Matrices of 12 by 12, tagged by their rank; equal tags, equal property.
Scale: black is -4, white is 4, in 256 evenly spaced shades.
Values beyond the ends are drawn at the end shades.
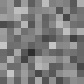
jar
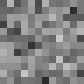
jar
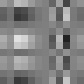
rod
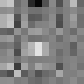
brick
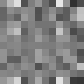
brick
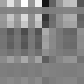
rod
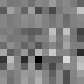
brick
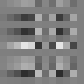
rod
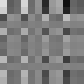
rod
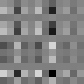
rod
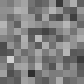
jar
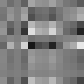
rod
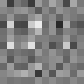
brick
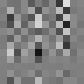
brick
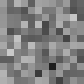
jar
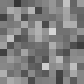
jar
